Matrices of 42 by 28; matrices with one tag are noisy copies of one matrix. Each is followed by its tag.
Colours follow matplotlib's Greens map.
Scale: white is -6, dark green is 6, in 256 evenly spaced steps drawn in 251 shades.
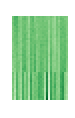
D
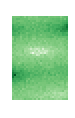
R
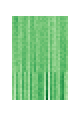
D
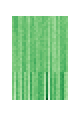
D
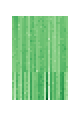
D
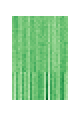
D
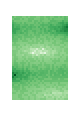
R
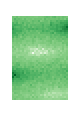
R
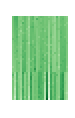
D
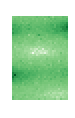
R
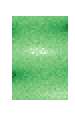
R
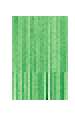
D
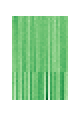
D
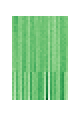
D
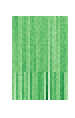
D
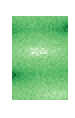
R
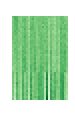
D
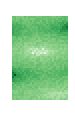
R
